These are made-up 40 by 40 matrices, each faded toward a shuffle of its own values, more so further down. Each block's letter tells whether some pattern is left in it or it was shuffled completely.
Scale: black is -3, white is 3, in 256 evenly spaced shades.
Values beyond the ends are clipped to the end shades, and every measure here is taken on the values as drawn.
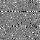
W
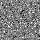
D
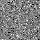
D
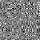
W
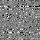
W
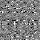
W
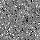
D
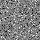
D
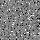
D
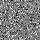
D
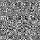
W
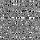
W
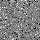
D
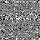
W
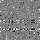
W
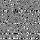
W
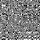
W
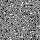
D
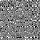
W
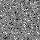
D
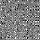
W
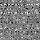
W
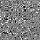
W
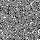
D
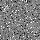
D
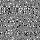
W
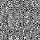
W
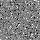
D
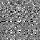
W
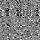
W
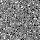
D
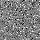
D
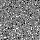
D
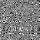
W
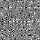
W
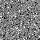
D
